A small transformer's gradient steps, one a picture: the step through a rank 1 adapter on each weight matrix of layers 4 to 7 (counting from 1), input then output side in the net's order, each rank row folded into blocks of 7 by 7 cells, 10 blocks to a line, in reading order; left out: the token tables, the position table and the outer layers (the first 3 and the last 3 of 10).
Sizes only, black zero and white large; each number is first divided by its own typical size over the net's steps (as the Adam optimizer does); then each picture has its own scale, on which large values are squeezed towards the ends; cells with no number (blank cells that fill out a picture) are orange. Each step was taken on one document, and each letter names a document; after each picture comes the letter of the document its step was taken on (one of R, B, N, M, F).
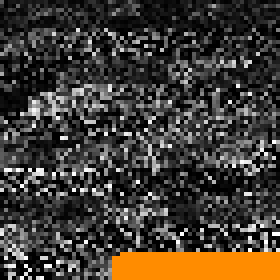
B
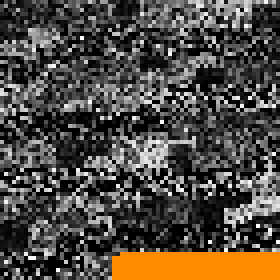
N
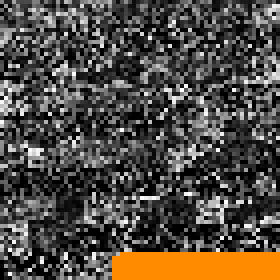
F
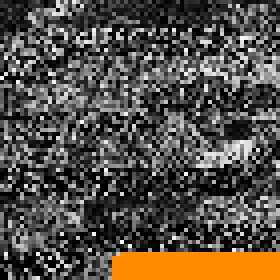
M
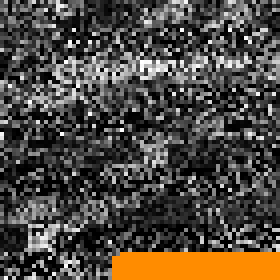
F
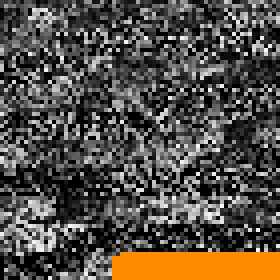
M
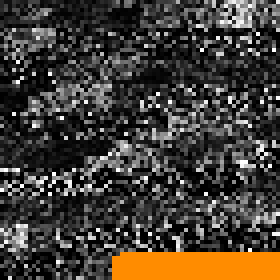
B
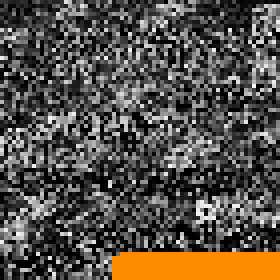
M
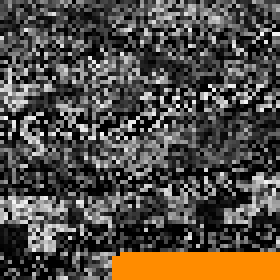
N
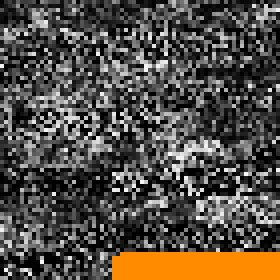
M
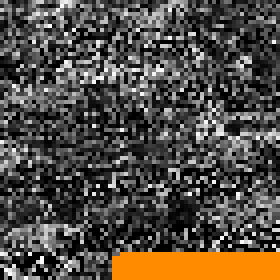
F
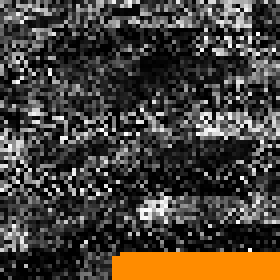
B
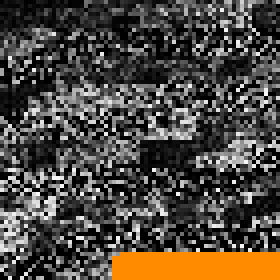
B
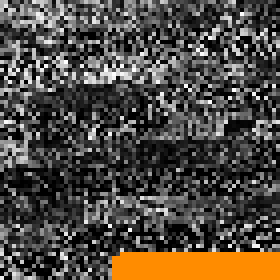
F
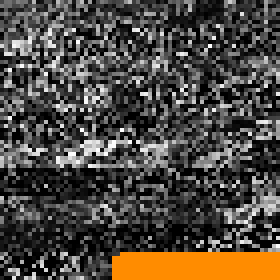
F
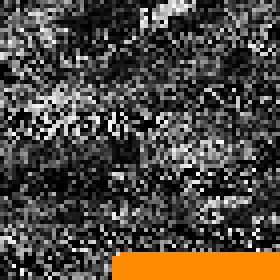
M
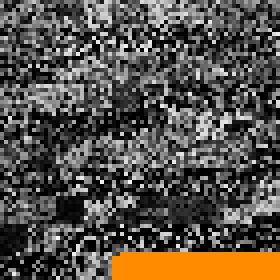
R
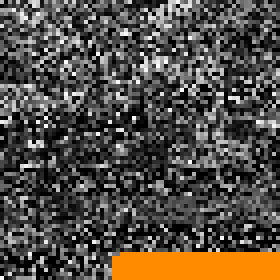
F
